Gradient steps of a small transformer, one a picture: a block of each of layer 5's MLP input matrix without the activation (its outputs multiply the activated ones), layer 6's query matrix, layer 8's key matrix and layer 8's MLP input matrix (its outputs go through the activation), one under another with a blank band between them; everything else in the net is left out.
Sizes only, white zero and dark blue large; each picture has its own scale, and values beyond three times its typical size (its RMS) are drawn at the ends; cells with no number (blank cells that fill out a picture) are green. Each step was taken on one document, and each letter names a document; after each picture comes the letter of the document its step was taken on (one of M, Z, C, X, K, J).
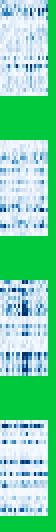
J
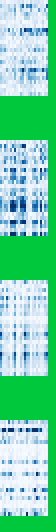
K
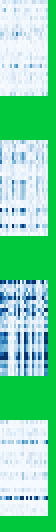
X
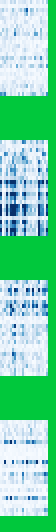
X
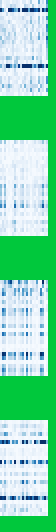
J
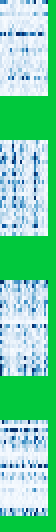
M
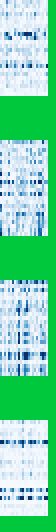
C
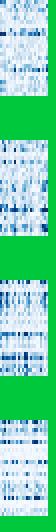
K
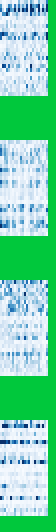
J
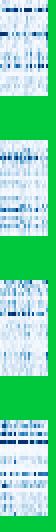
J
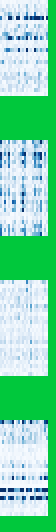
C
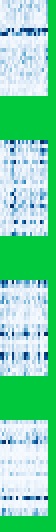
K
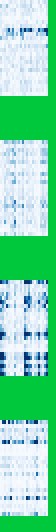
K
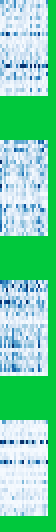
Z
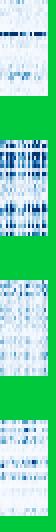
M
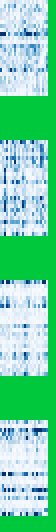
K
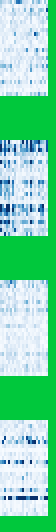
X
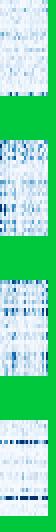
X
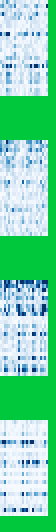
Z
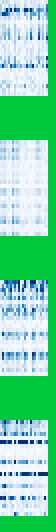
J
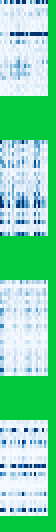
M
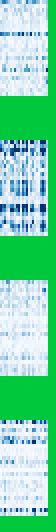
K
